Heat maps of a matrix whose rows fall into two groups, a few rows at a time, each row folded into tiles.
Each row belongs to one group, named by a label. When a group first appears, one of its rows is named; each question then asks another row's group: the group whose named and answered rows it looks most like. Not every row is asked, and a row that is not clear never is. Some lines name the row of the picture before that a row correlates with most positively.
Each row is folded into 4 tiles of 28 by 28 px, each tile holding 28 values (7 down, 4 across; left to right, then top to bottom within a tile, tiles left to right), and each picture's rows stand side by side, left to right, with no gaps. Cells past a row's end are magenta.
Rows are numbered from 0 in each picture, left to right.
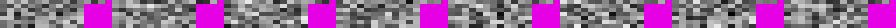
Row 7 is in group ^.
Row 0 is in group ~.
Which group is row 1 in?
^
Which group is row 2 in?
~
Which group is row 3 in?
~
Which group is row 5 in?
^
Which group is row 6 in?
~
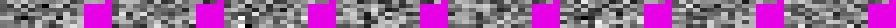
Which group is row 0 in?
~
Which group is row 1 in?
~
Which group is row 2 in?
~
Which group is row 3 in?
^
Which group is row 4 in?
^
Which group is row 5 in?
~
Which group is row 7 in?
^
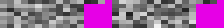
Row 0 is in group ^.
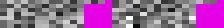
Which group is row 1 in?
~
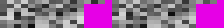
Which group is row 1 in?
~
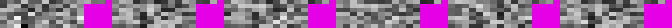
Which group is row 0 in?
~
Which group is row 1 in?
^
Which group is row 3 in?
^
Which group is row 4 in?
^
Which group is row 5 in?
^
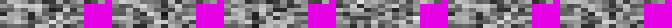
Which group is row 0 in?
^
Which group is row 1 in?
^
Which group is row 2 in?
^
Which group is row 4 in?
^
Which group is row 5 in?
^
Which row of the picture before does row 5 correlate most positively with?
4
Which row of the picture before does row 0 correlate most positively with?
2
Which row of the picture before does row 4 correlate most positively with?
2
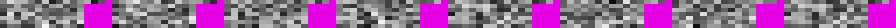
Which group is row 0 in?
~
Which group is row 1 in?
~
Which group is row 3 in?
^
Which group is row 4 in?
^
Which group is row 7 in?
^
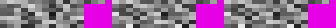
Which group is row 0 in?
^
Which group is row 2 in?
^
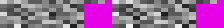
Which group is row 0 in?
^
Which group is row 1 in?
^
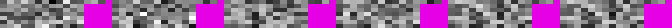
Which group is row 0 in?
~
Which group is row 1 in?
~
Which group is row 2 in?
^
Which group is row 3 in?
~
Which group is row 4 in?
^
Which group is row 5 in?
^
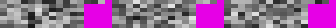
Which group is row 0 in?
^
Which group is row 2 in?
~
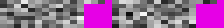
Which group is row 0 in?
~
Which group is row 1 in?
~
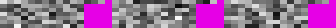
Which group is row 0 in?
^
